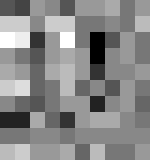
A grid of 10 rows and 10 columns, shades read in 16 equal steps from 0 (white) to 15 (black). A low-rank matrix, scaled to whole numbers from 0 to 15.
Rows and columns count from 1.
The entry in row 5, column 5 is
4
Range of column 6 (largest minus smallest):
3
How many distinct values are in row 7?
6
